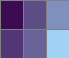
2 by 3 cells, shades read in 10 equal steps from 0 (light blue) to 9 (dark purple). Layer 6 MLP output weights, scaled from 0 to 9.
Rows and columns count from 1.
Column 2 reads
6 5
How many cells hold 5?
1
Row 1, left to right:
9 6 3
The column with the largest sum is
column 1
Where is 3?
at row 1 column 3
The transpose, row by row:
9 7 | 6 5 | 3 0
